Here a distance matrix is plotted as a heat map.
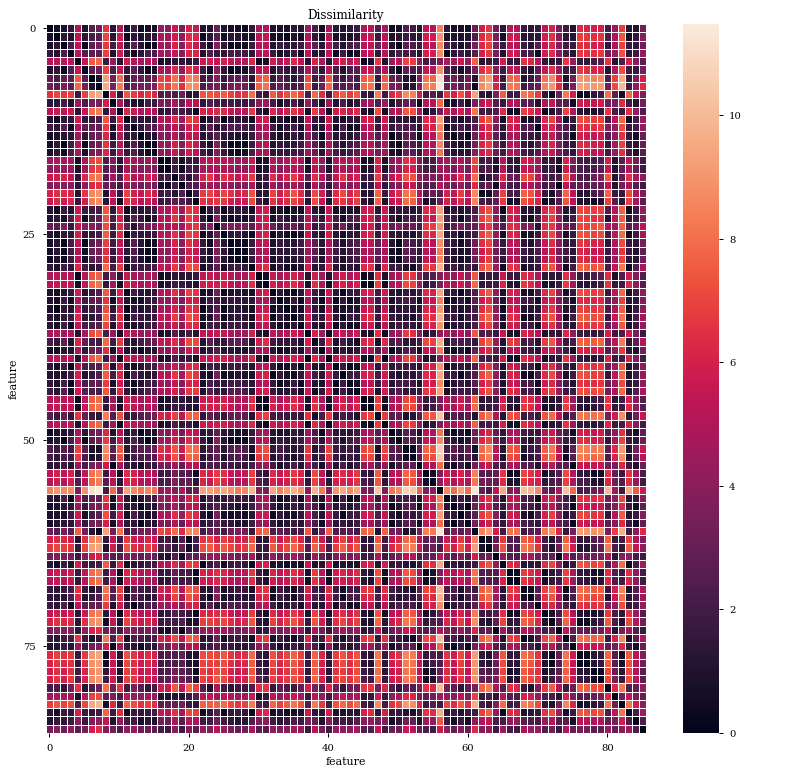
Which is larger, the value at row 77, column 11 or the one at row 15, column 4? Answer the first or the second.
the first
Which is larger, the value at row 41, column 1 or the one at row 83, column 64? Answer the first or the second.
the second
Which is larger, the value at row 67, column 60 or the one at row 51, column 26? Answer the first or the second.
the first
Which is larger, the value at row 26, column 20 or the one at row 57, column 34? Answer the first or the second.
the first
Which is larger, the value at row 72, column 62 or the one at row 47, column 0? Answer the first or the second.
the second
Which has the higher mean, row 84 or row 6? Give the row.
6
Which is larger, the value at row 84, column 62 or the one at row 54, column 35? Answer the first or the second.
the second
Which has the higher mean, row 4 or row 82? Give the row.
82
